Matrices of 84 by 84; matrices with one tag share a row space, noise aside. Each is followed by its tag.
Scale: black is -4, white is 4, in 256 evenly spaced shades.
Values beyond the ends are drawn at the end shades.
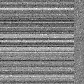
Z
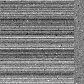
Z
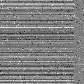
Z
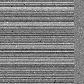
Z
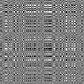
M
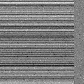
Z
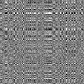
M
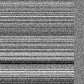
Z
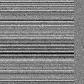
Z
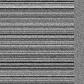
Z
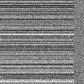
Z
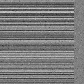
Z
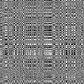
M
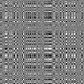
M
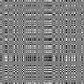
M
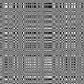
M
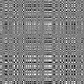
M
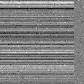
Z
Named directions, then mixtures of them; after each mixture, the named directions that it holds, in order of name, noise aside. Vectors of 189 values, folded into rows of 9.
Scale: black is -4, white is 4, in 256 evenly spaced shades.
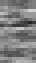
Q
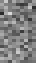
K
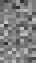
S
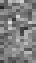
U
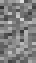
K, U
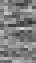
K, Q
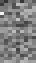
K, Q, S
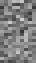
K, U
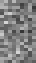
K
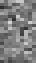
U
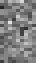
U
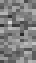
Q, U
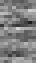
Q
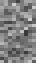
K, S, U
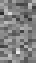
K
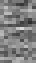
K, Q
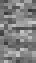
K, Q, S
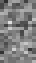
Q, S, U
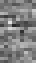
Q, U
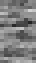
Q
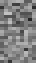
K, Q, U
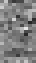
Q, S, U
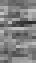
Q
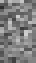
U
